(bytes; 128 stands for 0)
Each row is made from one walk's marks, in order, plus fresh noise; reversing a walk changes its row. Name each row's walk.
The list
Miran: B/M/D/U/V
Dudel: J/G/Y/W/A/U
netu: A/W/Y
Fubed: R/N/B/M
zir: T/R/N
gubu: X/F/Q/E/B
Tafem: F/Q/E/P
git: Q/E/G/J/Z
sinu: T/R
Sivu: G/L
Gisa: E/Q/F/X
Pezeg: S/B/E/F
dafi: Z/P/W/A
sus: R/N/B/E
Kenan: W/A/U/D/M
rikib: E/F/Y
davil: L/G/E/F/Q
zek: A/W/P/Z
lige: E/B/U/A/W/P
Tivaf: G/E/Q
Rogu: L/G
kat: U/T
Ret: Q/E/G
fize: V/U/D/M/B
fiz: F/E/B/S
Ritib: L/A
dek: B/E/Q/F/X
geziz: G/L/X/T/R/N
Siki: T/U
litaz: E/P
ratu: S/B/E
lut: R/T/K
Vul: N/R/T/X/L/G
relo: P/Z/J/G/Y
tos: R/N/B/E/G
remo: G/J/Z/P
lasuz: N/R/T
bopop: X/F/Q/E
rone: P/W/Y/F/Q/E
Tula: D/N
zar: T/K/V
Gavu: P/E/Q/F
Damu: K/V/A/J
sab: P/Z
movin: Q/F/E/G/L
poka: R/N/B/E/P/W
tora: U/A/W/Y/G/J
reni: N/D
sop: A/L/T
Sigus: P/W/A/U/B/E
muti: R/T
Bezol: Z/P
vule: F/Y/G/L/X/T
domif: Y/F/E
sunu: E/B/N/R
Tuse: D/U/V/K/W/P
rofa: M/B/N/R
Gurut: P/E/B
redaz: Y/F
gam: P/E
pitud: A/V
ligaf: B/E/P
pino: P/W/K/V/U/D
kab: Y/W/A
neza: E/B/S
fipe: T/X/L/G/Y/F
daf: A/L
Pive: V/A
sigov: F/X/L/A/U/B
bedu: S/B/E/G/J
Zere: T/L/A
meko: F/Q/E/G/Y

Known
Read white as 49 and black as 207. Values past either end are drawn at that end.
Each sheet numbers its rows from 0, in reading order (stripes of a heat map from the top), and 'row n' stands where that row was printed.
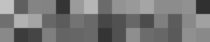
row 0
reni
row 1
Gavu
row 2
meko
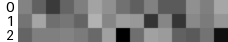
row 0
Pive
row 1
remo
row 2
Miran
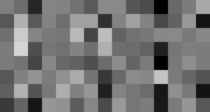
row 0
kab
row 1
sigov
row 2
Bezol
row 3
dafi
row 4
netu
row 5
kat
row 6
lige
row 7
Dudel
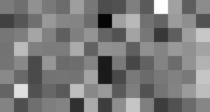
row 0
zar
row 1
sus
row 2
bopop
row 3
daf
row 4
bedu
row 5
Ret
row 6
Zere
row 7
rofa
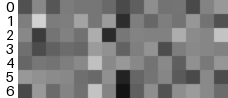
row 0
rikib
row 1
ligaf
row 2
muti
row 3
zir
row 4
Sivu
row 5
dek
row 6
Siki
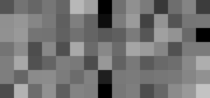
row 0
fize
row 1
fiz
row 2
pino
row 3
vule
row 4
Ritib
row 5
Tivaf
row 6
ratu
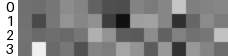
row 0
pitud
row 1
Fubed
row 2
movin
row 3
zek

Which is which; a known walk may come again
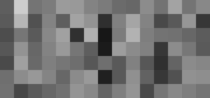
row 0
litaz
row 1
sigov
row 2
sunu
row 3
poka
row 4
rone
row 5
gubu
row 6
zir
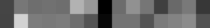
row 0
fize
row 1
Gurut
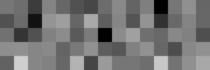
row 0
netu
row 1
tora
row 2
tos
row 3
Gisa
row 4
sop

